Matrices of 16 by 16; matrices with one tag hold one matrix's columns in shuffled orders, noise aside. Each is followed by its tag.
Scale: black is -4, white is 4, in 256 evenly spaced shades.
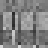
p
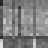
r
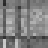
r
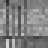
r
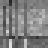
r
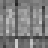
r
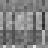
p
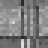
r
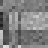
p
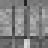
r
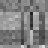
p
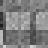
p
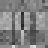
p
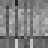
r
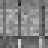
r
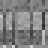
p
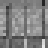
r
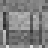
p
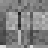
p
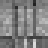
r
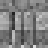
p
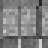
r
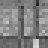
r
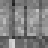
r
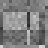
p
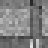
r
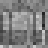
p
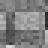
p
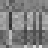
p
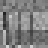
p
